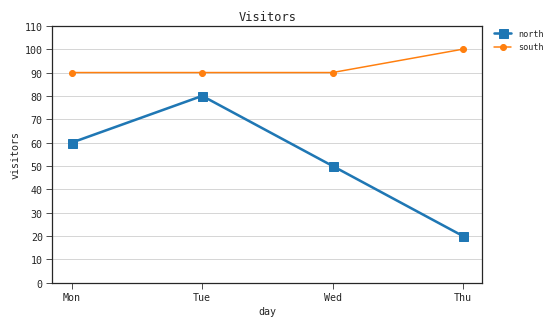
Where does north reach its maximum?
Tue
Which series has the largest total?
south
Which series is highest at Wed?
south
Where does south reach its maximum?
Thu
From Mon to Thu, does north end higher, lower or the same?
lower
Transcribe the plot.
Title: Visitors
x-axis: day, ticks Mon Tue Wed Thu
y-axis: visitors, ticks 0 10 20 30 40 50 60 70 80 90 100 110
Legend: north, south
Values:
north: 60 80 50 20
south: 90 90 90 100
